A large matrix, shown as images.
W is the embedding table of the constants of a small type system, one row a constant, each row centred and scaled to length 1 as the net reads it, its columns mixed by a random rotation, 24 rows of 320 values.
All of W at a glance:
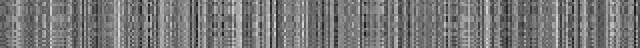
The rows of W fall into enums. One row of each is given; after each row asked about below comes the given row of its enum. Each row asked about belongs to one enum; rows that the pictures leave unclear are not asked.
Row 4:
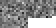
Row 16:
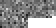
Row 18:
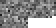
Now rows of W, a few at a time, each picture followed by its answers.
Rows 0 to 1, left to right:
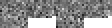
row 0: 4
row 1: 16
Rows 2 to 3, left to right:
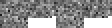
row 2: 18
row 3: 4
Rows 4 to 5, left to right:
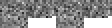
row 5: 4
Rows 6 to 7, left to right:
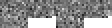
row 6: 4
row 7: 16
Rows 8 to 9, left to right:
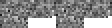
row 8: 18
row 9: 18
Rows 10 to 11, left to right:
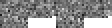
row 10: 18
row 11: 16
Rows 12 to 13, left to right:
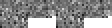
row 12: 16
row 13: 16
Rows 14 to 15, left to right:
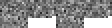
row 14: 4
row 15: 18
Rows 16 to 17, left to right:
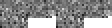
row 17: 16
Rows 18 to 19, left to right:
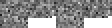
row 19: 4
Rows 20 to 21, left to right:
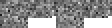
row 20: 18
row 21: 4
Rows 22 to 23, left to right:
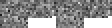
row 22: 18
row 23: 4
